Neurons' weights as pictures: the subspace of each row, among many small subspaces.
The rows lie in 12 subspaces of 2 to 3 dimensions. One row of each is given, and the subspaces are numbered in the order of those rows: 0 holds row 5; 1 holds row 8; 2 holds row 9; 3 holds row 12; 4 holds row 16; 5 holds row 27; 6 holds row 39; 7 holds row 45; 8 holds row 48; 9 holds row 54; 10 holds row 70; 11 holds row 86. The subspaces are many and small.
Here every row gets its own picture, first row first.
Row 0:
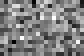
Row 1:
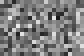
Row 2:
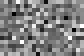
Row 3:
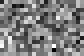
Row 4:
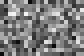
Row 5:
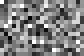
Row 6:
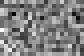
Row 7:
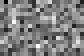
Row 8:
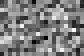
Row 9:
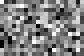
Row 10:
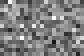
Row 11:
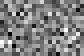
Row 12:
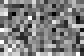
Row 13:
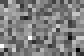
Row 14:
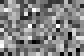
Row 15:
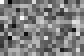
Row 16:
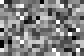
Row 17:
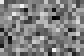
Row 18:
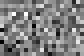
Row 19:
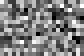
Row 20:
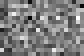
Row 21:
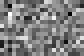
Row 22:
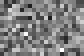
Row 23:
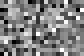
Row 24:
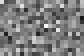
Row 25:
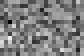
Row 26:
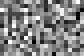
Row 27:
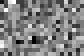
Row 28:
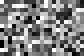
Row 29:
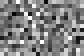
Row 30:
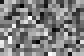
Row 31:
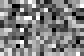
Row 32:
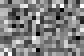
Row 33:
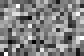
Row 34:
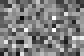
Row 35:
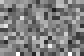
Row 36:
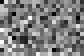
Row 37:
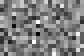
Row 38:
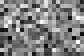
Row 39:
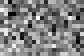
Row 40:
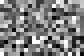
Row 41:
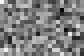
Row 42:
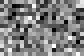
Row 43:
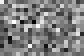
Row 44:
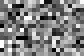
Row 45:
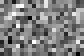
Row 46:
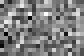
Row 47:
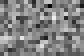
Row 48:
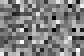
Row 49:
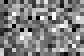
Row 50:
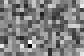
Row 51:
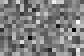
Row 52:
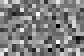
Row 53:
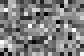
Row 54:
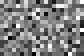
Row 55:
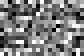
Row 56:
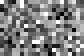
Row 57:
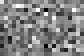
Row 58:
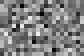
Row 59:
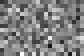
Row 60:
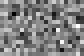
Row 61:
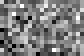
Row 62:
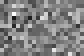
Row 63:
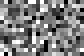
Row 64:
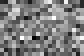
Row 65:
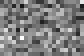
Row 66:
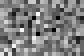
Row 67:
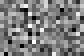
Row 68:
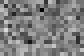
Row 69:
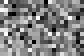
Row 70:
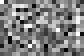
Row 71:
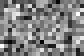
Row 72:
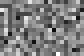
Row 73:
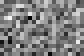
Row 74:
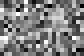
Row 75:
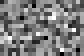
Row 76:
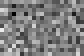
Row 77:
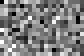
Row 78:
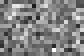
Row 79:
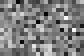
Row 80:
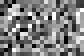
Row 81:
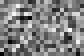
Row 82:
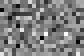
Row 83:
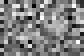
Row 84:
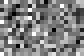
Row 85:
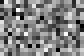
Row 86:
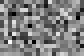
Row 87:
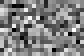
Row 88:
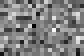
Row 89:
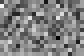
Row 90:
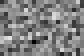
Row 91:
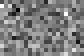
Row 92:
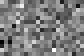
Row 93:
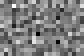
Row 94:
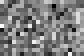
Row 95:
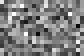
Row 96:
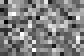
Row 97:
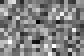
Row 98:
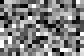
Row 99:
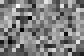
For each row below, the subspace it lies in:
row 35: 9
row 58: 0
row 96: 6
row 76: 3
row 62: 0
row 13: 5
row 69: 6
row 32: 6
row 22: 9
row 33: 5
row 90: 1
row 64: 4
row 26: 11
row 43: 10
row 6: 3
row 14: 5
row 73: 7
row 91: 11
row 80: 9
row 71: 5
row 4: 11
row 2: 8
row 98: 1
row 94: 9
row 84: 7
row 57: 10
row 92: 4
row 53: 5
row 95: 0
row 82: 7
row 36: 3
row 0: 1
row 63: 11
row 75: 1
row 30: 7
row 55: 7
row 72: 11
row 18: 3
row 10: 4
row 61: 3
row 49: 3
